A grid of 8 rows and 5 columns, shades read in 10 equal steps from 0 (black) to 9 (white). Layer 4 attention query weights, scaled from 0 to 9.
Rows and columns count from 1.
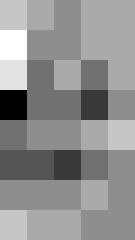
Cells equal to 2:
2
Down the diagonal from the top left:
7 5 6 2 7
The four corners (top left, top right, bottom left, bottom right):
7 6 7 5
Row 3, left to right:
8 4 6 4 6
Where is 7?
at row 1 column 1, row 5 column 5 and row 8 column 1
